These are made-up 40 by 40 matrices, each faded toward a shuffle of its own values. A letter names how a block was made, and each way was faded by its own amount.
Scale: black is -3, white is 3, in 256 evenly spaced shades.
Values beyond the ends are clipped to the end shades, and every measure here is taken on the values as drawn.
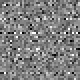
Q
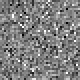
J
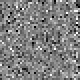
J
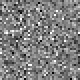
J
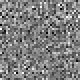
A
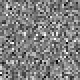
A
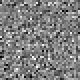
Q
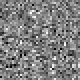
A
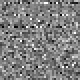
Q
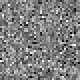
J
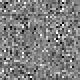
J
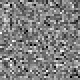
A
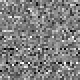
Q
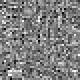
A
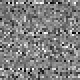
Q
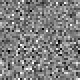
A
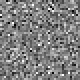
A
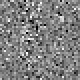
J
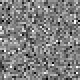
J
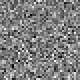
A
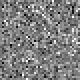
J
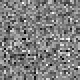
A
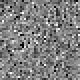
J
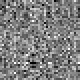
A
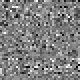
Q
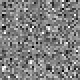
A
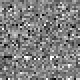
Q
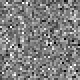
J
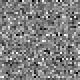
Q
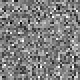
A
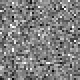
J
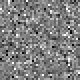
J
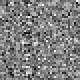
A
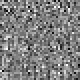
A
